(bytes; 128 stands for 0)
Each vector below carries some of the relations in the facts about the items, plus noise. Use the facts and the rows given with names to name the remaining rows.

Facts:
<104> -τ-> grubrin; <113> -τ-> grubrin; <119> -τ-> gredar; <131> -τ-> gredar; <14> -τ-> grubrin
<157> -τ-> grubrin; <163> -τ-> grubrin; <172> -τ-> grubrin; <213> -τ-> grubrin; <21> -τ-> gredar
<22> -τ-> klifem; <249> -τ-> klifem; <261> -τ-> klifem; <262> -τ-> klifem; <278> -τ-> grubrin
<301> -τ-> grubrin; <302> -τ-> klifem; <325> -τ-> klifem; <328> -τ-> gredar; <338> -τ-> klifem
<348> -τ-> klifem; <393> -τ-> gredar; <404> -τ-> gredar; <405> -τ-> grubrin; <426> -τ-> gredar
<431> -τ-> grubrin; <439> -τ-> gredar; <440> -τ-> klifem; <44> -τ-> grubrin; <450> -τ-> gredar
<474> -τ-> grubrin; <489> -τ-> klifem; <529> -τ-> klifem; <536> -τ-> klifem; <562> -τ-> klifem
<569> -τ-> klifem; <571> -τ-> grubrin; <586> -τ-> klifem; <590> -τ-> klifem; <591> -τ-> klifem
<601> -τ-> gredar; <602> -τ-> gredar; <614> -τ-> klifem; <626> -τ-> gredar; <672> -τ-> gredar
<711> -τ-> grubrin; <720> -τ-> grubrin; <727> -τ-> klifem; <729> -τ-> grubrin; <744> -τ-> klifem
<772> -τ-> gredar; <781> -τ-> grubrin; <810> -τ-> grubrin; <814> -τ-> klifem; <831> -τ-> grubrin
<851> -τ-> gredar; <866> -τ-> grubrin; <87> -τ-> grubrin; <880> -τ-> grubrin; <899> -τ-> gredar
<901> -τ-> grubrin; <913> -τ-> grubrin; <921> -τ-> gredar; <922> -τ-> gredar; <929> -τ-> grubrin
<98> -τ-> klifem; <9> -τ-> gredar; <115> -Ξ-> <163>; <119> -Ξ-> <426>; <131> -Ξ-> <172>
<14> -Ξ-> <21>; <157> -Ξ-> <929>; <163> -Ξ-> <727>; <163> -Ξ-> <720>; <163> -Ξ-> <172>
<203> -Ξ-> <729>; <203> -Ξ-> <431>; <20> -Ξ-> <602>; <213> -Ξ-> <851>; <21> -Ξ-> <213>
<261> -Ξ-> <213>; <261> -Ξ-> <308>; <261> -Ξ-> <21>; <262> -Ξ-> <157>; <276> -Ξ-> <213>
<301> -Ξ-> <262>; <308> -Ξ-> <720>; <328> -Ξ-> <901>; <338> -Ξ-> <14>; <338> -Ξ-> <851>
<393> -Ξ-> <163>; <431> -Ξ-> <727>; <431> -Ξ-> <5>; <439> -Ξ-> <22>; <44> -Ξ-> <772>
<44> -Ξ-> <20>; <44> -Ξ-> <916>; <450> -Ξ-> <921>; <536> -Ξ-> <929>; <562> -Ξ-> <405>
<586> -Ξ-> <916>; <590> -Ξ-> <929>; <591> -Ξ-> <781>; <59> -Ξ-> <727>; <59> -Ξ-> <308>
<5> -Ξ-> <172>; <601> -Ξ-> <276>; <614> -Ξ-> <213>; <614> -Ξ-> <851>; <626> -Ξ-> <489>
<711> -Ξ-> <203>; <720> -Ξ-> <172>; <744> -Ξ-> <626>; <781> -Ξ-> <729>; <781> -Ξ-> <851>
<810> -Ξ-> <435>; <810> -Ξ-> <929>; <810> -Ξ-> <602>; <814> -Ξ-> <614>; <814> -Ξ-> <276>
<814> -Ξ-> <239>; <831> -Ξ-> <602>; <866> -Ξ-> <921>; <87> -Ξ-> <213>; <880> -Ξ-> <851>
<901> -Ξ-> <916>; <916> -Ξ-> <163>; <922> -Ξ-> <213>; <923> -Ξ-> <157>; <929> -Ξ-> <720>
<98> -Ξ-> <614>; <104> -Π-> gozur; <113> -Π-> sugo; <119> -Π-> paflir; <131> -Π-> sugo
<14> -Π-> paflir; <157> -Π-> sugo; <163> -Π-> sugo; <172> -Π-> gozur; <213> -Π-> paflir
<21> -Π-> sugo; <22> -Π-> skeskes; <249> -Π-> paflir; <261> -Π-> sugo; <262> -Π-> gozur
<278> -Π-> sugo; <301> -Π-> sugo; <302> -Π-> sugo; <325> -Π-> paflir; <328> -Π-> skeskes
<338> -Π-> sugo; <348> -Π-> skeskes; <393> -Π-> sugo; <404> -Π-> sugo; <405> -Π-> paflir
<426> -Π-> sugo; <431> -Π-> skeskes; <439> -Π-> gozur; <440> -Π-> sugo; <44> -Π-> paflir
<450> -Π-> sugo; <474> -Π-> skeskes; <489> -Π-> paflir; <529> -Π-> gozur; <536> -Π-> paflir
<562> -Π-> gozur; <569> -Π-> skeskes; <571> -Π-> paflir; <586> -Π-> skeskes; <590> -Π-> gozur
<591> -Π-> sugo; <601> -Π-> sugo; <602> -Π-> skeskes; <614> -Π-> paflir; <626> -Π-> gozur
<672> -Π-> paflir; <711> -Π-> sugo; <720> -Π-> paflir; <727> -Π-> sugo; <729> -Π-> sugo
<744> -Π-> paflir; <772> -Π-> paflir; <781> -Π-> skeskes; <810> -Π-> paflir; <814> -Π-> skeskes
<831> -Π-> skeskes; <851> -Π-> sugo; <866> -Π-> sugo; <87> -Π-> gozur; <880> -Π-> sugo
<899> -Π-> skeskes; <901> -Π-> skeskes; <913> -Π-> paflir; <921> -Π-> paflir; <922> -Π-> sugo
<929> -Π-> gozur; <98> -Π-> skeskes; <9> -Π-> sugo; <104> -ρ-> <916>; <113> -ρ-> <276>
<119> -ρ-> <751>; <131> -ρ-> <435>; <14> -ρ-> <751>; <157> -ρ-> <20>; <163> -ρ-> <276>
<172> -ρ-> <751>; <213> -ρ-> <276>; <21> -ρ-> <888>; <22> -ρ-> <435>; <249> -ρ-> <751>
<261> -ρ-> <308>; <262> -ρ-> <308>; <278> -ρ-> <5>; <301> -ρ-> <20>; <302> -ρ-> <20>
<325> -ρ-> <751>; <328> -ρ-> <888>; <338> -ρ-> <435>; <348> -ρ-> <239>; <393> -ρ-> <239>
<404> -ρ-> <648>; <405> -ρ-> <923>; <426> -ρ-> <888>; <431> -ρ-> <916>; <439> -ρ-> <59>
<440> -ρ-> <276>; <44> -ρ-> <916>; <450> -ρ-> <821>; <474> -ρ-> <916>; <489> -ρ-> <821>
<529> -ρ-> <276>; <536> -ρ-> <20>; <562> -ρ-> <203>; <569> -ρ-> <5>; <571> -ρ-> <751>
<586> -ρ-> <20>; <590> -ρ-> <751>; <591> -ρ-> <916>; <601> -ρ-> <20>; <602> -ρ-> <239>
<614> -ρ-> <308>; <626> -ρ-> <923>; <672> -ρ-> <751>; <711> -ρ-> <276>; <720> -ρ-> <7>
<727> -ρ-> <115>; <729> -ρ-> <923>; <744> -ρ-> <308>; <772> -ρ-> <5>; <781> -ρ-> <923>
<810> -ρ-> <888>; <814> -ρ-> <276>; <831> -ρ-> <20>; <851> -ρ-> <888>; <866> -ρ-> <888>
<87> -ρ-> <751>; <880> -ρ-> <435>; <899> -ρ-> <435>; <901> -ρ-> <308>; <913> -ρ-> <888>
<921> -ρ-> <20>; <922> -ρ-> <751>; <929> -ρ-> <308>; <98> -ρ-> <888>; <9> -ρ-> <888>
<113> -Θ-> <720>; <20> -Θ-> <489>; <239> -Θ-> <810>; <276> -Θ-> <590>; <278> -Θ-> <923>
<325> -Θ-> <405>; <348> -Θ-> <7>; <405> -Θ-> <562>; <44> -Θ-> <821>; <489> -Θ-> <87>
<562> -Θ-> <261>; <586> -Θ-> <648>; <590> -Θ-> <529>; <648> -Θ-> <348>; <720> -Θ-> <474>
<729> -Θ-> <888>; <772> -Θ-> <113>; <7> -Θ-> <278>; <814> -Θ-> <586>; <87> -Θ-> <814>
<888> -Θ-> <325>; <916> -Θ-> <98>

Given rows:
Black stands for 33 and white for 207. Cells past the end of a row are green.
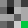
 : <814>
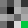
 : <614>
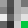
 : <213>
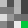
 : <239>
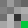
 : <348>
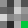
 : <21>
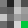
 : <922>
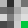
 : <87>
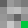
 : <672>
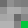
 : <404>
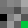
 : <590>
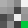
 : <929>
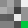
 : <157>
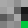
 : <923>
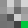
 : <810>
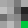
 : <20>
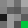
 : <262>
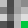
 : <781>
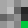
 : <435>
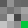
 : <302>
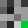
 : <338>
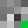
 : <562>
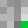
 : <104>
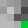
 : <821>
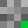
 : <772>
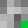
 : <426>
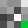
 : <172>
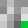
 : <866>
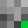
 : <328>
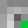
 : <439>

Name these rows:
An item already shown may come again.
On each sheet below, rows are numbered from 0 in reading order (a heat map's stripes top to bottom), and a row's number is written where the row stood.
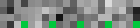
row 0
<591>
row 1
<899>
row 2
<586>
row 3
<831>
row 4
<435>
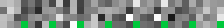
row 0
<888>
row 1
<591>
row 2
<276>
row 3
<22>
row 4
<163>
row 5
<163>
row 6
<586>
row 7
<571>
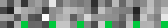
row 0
<98>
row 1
<163>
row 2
<450>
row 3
<601>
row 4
<203>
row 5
<405>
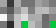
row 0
<880>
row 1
<9>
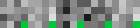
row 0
<602>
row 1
<474>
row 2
<261>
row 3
<536>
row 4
<913>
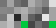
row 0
<22>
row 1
<431>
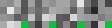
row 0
<751>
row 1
<729>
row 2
<901>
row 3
<591>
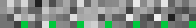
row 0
<810>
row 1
<922>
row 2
<301>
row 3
<921>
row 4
<157>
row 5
<720>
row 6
<727>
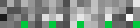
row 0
<536>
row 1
<711>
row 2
<14>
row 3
<405>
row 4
<163>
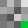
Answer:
<44>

